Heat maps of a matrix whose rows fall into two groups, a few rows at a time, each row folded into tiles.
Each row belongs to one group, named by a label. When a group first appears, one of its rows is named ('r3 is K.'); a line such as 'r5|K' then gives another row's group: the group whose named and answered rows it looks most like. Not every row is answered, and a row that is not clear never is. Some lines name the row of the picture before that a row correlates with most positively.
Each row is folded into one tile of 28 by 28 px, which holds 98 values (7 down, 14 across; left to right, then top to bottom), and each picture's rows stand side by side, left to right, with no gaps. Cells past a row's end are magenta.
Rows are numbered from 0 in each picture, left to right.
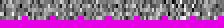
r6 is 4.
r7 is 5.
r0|5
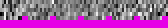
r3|5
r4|5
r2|5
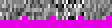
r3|5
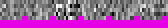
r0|4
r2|4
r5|4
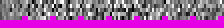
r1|4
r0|5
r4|5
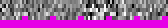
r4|5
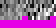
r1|5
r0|4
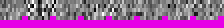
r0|5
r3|5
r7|4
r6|4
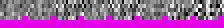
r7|4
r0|5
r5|4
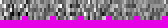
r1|5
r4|4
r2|4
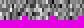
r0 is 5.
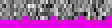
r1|4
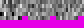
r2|5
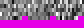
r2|5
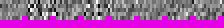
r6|5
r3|4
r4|5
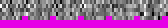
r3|4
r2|4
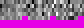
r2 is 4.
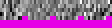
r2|5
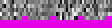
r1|4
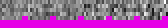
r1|4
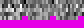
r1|5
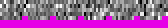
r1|4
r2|4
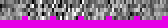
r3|5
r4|4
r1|4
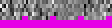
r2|4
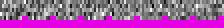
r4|4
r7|4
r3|5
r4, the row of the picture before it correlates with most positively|2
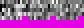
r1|5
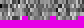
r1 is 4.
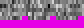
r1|5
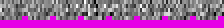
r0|4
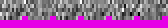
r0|5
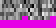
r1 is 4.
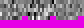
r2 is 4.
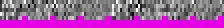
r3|4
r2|4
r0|5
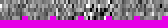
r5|5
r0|4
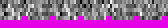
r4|4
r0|5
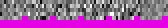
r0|4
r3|4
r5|4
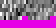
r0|5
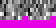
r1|4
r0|5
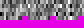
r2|4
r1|4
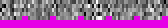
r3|4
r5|5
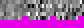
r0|5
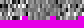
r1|5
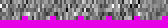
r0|4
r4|4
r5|5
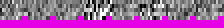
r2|5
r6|5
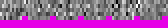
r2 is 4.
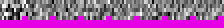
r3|5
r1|5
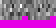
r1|5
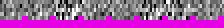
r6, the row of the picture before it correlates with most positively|0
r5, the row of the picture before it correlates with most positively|1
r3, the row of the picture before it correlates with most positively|0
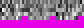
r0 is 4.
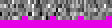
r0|4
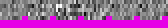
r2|4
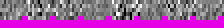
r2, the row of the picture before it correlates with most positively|1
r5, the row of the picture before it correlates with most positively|2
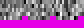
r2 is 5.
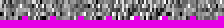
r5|5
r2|5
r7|5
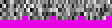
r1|4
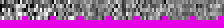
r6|4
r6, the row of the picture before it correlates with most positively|1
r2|4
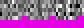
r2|4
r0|4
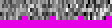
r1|4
